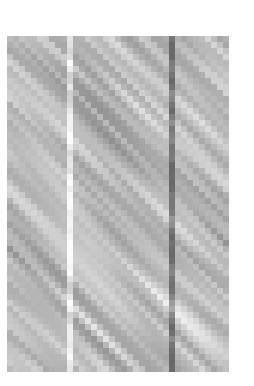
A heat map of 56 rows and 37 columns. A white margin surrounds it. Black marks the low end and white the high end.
Histogram: heavy tails on both sides. Odd lines: columns 11 and 28. Average level on the scale: 70%.
